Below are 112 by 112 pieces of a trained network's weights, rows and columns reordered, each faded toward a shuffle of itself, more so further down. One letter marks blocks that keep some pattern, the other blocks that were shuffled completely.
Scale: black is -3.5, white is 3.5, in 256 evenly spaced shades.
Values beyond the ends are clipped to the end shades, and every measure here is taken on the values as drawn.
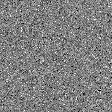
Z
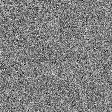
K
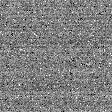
Z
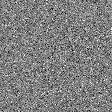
K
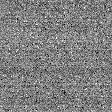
Z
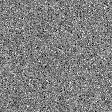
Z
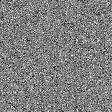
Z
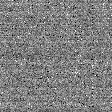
Z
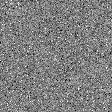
K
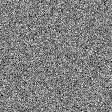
K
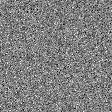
K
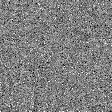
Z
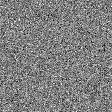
K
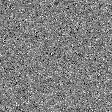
K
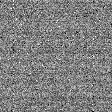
Z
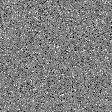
K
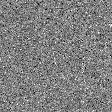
K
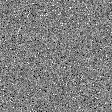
K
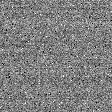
Z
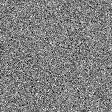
K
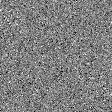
K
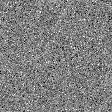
K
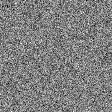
K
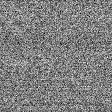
Z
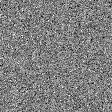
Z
